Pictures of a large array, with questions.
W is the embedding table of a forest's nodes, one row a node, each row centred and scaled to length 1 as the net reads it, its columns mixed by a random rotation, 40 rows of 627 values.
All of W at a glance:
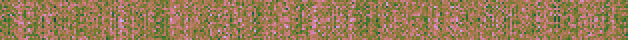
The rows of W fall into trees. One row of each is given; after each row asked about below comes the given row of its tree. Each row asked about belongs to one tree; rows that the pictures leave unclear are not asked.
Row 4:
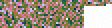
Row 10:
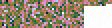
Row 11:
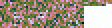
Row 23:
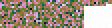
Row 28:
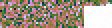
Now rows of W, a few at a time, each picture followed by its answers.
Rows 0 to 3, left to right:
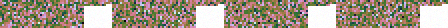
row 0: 11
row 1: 10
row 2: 23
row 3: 28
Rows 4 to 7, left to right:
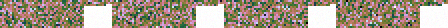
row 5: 28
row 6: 11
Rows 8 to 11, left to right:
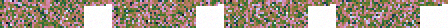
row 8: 4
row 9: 23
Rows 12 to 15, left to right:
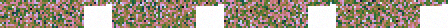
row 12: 23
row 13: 28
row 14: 23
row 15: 23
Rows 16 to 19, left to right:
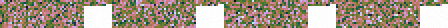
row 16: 11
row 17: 10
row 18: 11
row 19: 11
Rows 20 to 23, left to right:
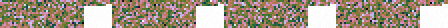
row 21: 11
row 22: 4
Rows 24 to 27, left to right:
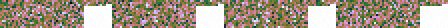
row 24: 10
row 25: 11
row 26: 11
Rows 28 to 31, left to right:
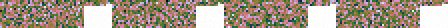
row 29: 23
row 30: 4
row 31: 23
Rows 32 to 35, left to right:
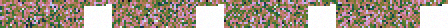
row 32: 4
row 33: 11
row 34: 23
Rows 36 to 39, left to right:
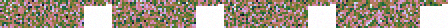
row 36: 28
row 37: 10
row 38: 28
